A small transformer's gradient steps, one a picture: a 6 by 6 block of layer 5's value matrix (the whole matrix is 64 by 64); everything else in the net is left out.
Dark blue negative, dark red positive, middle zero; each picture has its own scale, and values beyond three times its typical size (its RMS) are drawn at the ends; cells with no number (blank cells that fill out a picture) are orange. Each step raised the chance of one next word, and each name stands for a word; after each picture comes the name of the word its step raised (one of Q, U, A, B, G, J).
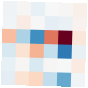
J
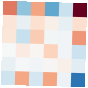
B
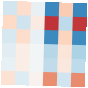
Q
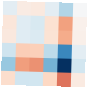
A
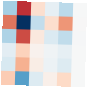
Q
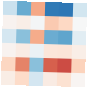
B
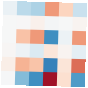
J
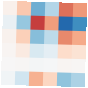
Q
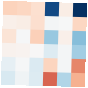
B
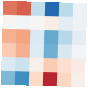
B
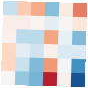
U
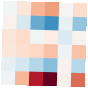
J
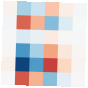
A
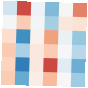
U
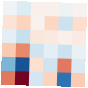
J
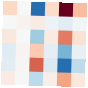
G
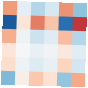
Q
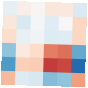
A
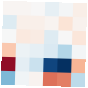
A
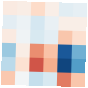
A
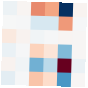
J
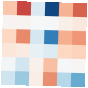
B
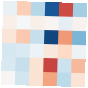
B
